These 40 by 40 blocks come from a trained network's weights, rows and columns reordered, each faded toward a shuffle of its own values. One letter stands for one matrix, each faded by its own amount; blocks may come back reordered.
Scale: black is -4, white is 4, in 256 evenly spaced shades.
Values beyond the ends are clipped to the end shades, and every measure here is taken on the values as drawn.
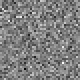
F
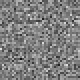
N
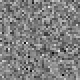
F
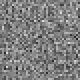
N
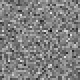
F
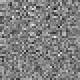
N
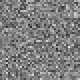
N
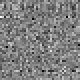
F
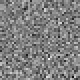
N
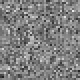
N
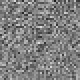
N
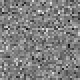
F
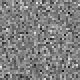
F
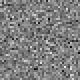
F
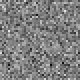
F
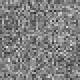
N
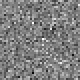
F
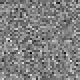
N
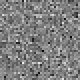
F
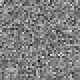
F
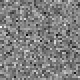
F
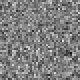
N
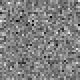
F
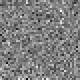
F
